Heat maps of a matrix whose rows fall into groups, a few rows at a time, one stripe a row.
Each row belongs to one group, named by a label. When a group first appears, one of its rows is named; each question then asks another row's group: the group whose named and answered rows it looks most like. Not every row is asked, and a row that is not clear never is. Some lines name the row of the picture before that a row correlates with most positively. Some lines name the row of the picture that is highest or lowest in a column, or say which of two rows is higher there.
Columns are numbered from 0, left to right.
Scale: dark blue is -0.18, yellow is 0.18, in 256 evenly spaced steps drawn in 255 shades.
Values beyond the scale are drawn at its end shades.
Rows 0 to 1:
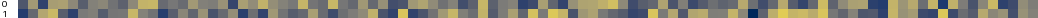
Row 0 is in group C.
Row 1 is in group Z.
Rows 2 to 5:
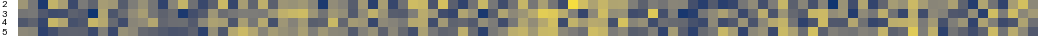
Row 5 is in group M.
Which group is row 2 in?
C
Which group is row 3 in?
M
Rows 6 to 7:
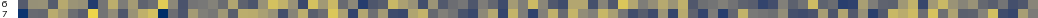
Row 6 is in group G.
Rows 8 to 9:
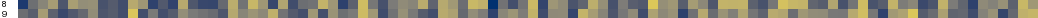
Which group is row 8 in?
Z
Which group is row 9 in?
Z
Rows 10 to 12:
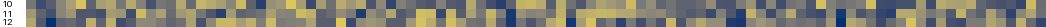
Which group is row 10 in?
G
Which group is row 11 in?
C
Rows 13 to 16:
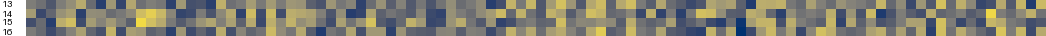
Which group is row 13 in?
M
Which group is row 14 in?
C
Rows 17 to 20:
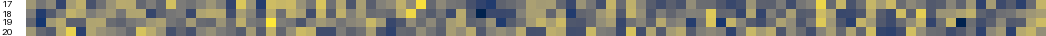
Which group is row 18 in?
G
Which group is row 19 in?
Z
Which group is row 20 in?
C
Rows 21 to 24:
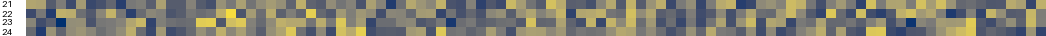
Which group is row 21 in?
M
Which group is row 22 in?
C
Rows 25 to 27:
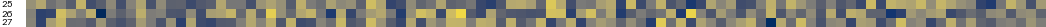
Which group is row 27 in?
Z
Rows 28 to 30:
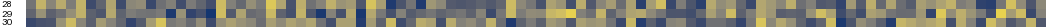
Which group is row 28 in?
M
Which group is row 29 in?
M
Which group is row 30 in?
C
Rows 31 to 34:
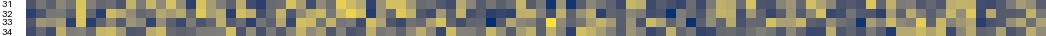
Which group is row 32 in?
G
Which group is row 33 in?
M
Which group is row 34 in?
C
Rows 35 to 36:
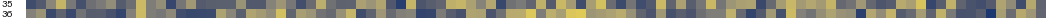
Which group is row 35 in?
Z
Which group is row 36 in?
M
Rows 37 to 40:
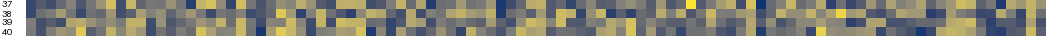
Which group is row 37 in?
G
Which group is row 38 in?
Z
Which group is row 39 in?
G
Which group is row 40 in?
G
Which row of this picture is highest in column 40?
38
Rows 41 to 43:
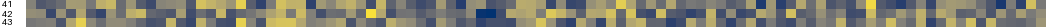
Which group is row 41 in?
G
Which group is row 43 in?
G
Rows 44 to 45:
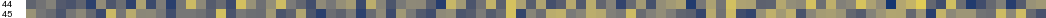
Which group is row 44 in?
Z
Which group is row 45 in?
M
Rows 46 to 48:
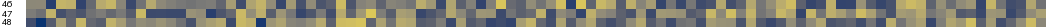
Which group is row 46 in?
C
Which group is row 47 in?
Z
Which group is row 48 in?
G
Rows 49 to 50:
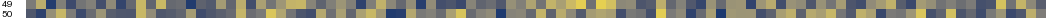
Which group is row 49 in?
M
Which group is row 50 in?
Z
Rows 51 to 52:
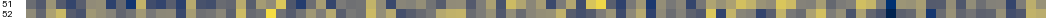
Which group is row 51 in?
Z
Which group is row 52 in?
Z
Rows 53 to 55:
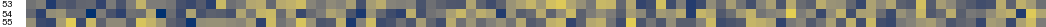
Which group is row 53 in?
M
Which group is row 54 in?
Z
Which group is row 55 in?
C
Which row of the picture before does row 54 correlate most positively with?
51
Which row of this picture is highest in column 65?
54
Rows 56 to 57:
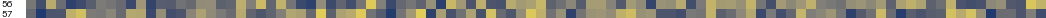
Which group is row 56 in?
Z
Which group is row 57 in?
G
